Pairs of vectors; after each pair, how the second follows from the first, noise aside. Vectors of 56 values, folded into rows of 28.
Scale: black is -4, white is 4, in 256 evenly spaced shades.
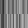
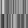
sign-scrambled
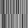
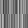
sign-scrambled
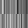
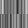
sign-scrambled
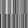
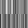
copied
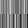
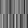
sign-scrambled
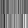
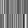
sign-scrambled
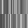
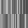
reversed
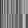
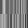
reversed
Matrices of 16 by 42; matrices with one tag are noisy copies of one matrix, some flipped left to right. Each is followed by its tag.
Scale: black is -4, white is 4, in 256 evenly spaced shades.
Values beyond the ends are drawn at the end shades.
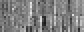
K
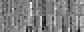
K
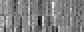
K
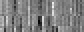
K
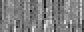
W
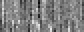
W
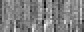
W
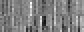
K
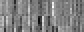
K
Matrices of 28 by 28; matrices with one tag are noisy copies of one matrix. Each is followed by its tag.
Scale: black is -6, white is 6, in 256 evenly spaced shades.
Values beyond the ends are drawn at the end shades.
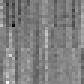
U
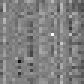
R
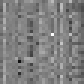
R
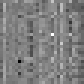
R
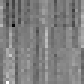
U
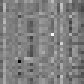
R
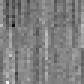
U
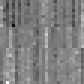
U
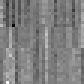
U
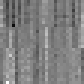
U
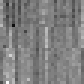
U
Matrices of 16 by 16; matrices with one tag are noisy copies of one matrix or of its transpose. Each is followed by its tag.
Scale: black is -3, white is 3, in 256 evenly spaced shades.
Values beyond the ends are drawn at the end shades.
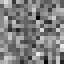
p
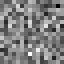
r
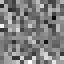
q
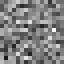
r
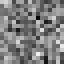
p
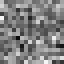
p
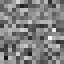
r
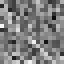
q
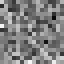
q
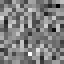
r
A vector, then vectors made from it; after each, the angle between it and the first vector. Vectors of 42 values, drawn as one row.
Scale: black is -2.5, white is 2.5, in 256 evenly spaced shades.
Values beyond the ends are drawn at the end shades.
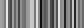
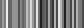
nearly parallel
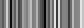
partly aligned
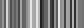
nearly parallel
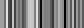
nearly parallel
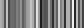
nearly parallel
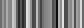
partly aligned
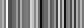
nearly parallel
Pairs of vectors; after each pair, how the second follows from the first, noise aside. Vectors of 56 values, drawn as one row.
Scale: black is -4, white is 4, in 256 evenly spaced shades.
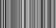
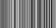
wrapped around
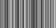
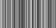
reversed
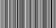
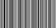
reversed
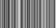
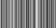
reversed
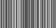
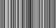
reversed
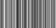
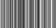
reversed
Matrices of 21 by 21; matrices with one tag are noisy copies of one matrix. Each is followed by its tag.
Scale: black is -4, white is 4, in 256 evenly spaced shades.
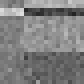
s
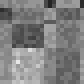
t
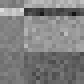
s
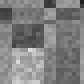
t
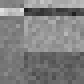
s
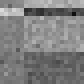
s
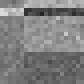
s
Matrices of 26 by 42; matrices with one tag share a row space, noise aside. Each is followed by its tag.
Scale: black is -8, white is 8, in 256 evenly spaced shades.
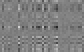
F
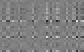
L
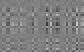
L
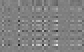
F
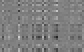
F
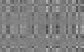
L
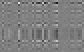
F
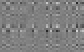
L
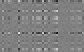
F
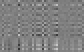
F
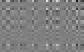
L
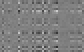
F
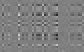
F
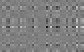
L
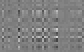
F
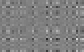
L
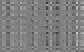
L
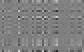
F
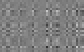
L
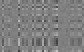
F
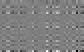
L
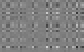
L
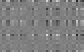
L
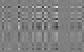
F
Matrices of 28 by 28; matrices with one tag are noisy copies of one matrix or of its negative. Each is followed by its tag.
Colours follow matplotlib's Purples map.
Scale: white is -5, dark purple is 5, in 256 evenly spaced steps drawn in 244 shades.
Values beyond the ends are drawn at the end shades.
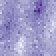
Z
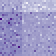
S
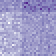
S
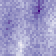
Z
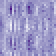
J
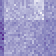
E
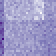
E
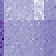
E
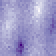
Z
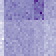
E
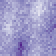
Z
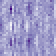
J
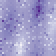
Z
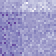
S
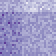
S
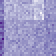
E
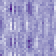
J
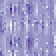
J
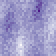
Z
